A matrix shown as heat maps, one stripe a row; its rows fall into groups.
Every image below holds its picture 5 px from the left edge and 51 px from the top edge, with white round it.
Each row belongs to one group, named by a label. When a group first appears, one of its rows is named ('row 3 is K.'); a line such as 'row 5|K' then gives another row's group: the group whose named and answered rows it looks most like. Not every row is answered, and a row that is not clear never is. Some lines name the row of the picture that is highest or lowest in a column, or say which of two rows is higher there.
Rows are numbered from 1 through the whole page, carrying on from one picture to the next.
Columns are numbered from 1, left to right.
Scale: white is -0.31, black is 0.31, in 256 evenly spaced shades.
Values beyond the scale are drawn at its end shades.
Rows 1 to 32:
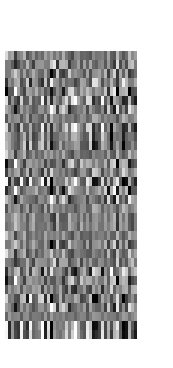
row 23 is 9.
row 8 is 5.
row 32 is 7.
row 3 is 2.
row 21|9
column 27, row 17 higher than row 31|No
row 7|9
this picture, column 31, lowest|4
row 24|9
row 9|7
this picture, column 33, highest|25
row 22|2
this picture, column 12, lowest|28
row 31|7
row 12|9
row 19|2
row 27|5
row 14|5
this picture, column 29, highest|25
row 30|5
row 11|7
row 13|2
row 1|9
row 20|2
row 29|9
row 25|5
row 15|7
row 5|2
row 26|2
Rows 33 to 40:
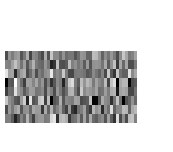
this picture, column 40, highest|38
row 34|2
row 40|9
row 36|2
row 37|2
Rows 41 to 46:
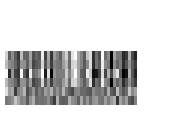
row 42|7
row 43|7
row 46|2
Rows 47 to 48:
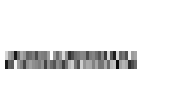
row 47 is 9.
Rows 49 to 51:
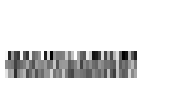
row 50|9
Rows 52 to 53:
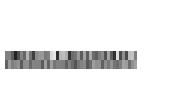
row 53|5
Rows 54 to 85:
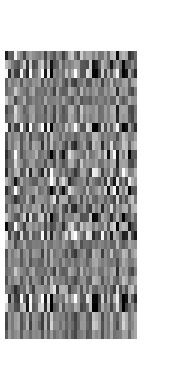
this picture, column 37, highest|68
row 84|5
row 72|7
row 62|7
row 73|2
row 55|7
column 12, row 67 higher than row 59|Yes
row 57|5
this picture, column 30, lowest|67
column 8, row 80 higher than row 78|No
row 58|2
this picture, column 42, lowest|68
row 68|9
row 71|5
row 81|7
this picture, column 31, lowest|67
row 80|9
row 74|7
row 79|5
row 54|2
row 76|5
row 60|2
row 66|2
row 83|5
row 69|2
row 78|2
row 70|9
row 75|9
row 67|5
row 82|7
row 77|5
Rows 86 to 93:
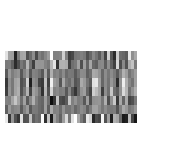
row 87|9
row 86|9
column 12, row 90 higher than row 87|Yes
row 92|5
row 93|7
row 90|5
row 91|2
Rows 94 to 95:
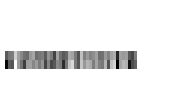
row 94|2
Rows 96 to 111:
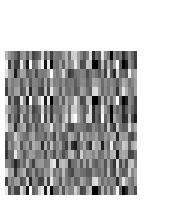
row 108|9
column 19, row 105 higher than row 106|Yes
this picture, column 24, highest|106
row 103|7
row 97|7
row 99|5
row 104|9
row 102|7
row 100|5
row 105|2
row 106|5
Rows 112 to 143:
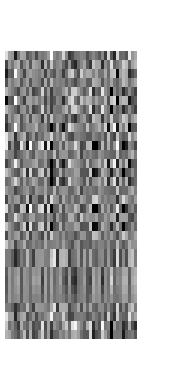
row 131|7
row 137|5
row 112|9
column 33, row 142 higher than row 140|No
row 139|5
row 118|7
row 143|7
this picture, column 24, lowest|142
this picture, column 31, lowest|128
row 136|5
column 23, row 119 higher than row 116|Yes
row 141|9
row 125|7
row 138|5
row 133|9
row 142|7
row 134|9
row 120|2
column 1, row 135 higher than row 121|Yes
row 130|2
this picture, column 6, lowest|122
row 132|5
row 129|7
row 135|9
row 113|5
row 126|2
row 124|2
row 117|2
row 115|5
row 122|7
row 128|5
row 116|7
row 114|2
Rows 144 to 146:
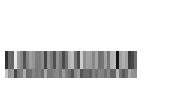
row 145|2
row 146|9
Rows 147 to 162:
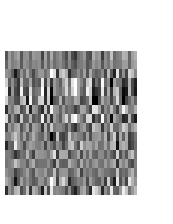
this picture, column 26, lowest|157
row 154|7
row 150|7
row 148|5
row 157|2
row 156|2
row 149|9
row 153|5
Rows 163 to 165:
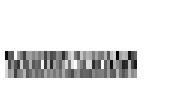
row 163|2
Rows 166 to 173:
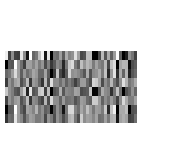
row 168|2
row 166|7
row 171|5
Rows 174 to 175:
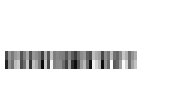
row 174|5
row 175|5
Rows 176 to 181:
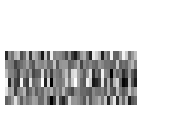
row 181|2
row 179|7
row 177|9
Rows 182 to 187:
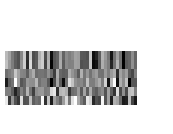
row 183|7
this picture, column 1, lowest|187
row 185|2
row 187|7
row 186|9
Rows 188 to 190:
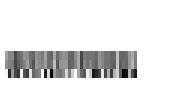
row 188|9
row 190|7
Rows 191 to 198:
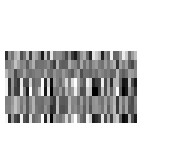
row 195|7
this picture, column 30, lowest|191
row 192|2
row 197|2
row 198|7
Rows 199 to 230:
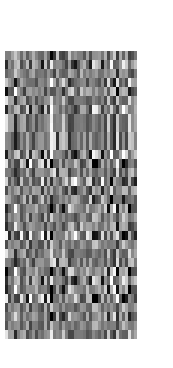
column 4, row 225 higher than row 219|No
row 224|5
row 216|2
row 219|7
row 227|5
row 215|7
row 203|2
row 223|2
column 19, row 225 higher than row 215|Yes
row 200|5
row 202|9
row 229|5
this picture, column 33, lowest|213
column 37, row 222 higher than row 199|Yes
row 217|5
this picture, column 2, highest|219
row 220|5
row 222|9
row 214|5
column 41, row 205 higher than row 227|No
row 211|7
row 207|9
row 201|2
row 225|2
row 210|5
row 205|5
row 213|7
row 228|2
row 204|9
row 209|9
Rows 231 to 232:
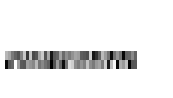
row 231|7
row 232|2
